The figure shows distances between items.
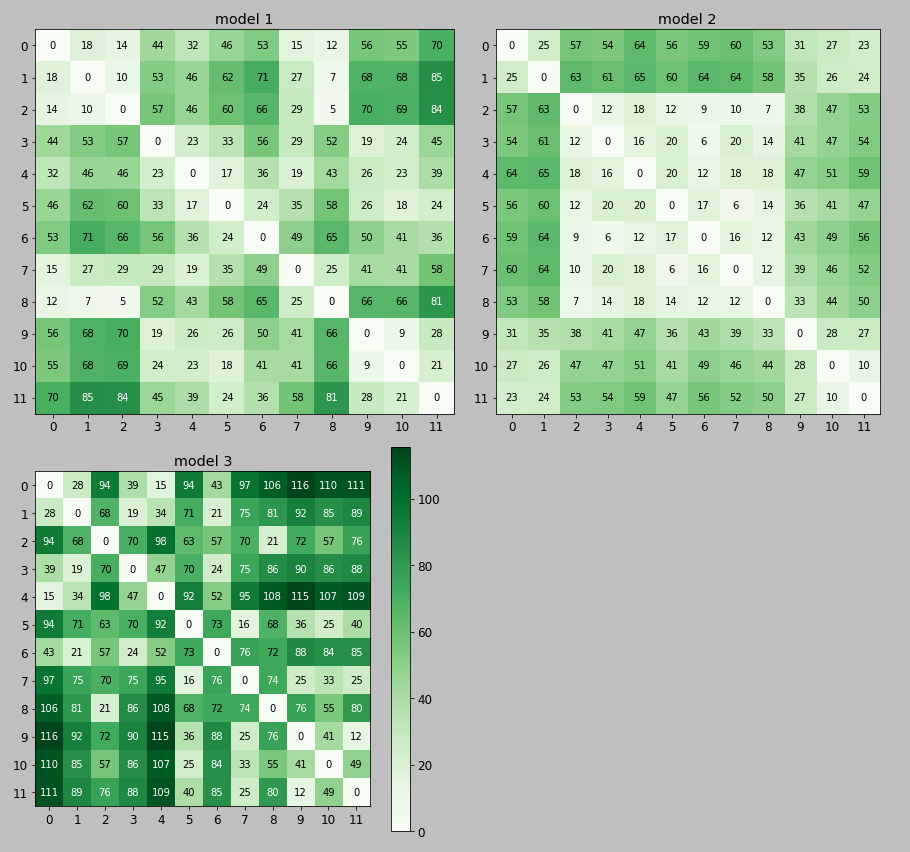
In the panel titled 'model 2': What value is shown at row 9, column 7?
39
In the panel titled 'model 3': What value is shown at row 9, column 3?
90
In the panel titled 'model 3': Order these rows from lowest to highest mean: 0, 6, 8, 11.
6, 11, 8, 0
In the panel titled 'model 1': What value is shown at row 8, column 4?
43
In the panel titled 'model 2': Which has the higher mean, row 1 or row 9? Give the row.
1
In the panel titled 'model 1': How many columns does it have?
12
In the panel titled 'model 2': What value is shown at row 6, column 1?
64
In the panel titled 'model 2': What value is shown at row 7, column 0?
60
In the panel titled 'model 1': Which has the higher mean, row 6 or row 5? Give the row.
6
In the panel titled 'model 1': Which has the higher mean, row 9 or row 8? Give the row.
8
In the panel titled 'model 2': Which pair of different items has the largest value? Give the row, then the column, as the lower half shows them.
4, 1
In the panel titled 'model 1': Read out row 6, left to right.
53 71 66 56 36 24 0 49 65 50 41 36
